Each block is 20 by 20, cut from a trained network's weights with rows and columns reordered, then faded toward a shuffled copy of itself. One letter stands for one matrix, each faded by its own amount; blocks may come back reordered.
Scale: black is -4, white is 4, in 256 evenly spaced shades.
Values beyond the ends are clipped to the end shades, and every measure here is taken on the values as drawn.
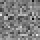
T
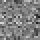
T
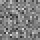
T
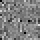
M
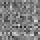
T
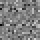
T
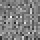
T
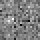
M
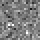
M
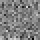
T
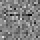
M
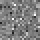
M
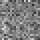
T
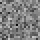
M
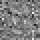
M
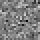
M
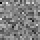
M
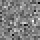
M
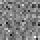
M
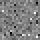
M
